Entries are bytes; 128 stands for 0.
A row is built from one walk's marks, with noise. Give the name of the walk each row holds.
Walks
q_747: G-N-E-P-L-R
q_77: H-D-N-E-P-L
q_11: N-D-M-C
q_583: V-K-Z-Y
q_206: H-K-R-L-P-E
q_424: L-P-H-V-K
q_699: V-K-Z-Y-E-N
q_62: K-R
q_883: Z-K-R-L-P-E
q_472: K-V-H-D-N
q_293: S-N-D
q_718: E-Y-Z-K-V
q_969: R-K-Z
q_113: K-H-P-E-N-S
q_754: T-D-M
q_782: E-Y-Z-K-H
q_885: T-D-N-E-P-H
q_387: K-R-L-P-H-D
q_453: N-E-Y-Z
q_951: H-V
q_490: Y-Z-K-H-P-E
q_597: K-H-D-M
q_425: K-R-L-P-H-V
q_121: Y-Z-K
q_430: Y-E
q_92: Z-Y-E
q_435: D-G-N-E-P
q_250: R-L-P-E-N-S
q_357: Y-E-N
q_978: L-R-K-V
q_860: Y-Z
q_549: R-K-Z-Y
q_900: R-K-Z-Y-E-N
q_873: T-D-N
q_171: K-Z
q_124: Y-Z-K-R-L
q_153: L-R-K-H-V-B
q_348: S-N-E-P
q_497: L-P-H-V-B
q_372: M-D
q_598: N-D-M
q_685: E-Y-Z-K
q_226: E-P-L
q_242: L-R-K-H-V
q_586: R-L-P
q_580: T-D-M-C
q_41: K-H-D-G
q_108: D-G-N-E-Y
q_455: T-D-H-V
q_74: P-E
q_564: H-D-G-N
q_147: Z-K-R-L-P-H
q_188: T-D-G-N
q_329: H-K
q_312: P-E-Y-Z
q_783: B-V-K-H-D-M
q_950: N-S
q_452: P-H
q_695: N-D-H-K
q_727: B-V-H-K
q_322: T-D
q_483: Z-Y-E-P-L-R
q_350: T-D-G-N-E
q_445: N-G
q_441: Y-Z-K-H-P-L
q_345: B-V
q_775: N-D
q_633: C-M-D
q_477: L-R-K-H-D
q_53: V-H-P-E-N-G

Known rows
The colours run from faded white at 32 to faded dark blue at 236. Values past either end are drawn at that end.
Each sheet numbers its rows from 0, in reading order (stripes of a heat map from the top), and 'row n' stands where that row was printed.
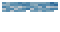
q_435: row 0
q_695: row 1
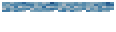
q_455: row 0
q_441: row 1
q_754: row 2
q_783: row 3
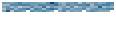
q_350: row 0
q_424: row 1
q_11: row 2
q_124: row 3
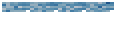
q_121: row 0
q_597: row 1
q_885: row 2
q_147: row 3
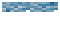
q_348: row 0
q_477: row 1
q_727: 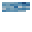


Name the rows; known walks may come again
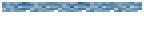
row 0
q_490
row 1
q_171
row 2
q_147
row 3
q_312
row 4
q_775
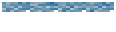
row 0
q_74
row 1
q_41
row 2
q_250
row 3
q_430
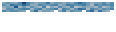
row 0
q_153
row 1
q_445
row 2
q_113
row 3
q_754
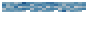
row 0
q_441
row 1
q_53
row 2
q_873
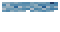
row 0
q_969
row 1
q_425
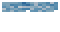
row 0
q_695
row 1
q_633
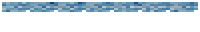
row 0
q_92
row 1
q_424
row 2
q_206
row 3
q_329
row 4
q_472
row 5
q_885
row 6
q_718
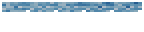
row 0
q_121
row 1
q_598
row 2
q_597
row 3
q_497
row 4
q_978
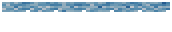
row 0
q_883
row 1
q_435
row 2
q_685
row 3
q_124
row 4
q_951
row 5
q_477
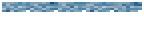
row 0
q_322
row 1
q_387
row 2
q_62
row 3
q_350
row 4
q_783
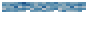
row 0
q_727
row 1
q_586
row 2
q_900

